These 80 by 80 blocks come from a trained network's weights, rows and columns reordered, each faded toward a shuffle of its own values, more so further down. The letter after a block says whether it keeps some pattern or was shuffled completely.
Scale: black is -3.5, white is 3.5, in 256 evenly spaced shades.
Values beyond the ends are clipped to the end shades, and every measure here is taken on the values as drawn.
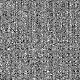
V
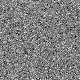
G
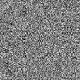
V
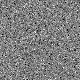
G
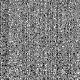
V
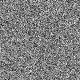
G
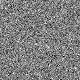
G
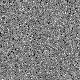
G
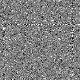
V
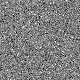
G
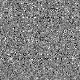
V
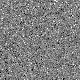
G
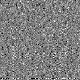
V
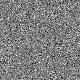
G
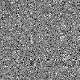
V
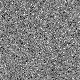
G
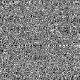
V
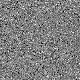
G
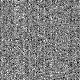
V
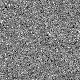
G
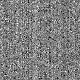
V
